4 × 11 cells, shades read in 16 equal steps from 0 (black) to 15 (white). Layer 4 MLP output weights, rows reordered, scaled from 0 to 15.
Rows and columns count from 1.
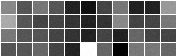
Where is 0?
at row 4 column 8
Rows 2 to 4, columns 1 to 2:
10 5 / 7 5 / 5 5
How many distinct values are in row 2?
7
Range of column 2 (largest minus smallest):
0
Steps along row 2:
down down same down down up up down same up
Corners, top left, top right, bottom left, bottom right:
8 9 5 6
